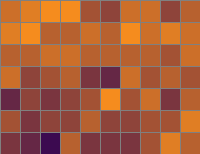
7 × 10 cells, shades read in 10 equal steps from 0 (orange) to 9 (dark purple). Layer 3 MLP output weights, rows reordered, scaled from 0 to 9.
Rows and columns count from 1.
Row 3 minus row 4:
1 -2 -2 -1 -3 -4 1 -1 1 -2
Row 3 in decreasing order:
4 3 3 3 3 3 3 2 2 2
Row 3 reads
3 3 2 2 3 3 3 3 4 2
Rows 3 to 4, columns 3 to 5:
2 2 3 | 4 3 6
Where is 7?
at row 4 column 6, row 5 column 1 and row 7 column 2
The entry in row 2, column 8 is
2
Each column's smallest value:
1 0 0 0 2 0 0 2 1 1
